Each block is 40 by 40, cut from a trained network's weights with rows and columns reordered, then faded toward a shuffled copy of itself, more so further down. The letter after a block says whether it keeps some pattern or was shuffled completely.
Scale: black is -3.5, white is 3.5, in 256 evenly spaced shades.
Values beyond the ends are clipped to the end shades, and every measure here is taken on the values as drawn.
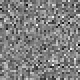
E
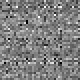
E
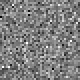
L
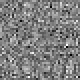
E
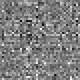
E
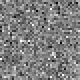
L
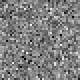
L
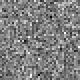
L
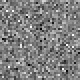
L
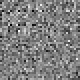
E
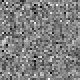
E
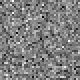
L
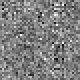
E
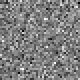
L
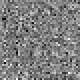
E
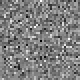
E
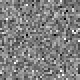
L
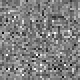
E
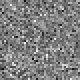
L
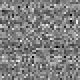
E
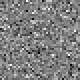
L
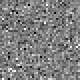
L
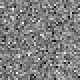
L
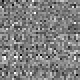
E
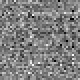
E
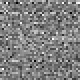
E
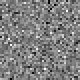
L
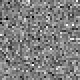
L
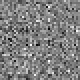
E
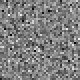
L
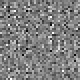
E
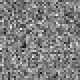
E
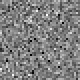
L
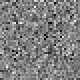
E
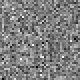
E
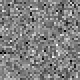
L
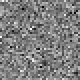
L
